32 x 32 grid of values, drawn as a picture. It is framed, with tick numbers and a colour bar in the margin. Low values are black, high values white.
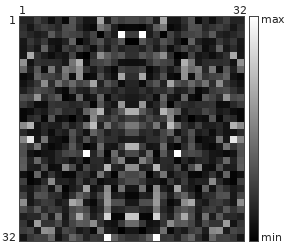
No seam splits the table. No single row or column stands out from its neighbours. The grain is fine, like static. The left and right halves mirror each other. Overall the values sit about 20% of the way up the scale. No regular stripes run through it.
